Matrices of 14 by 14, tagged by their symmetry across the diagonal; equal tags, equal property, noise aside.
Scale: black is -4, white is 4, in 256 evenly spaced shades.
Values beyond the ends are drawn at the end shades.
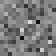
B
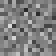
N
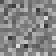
B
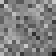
B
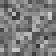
B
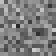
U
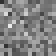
U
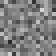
N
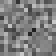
B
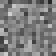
U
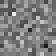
B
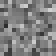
N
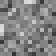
B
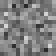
N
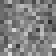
U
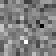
N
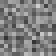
N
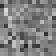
U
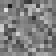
N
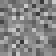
U
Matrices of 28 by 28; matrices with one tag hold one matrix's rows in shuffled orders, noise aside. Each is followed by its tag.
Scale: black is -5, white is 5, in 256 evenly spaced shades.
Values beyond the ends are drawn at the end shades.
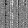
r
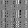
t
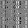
t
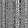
t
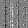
r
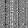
r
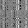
t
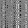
t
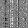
r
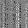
t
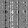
r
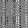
t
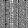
r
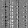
r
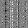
r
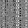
t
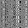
t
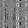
t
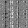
r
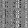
t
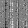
r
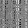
t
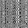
t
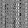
t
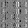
t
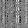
t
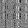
t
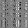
t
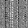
r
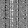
r
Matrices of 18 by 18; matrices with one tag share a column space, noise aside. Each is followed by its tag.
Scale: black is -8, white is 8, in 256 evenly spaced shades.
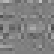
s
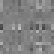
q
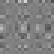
s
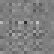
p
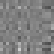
q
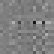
p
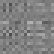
p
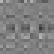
s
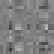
q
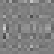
s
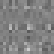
q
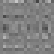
s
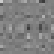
s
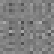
p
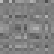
s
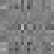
q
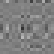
s
